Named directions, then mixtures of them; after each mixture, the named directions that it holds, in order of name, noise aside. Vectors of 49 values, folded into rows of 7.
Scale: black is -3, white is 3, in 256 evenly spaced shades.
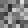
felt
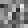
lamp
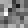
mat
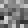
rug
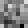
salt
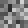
felt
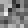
mat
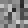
felt, lamp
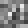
lamp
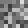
felt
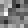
mat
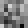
salt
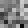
felt, salt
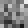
salt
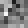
mat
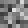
felt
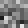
rug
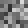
felt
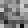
felt, salt
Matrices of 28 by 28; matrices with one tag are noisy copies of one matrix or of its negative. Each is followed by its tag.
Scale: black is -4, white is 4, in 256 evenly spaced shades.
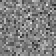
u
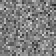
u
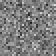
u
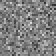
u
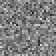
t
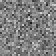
u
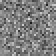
u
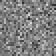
u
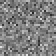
t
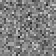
u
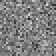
u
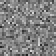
t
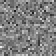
t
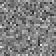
t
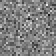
u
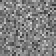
u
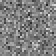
u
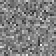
t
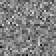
t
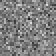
u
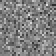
u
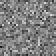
t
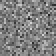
u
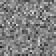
t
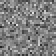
t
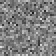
t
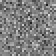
u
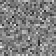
t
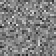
t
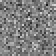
u
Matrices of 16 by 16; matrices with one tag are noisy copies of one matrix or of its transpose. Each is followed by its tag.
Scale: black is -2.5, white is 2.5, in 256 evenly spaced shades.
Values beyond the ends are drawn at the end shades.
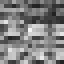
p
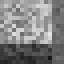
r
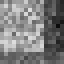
r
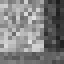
r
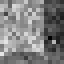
r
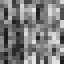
p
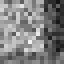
r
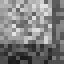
r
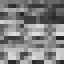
p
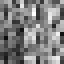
p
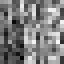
p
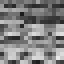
p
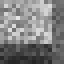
r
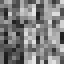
p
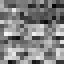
p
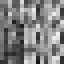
p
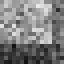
r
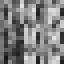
p
